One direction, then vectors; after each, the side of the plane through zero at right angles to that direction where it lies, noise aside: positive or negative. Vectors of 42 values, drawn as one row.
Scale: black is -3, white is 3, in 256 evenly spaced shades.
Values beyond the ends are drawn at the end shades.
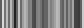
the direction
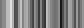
positive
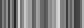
positive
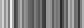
positive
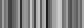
positive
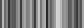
positive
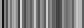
negative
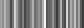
negative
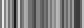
positive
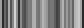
negative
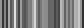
negative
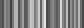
negative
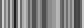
positive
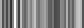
negative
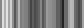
positive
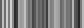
positive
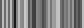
positive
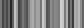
negative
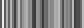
positive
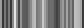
negative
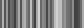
positive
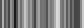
positive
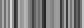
positive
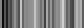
negative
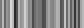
positive
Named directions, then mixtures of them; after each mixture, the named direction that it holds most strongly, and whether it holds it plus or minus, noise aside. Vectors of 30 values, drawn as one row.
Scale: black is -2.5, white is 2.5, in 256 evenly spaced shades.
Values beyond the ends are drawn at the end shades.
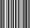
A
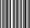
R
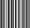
A, plus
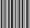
R, minus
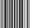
A, minus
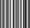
R, plus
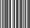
R, plus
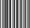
R, plus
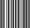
A, plus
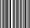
R, plus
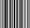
A, minus
